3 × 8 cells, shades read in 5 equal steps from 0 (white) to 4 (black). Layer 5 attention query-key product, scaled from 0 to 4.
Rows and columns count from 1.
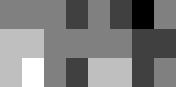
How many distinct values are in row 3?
4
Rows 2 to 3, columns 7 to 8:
3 3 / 3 2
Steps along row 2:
same up same same same up same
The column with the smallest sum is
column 2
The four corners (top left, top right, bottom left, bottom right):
2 2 1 2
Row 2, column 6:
2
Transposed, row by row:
2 1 1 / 2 1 0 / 2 2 2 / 3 2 3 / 2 2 1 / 3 2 1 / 4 3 3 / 2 3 2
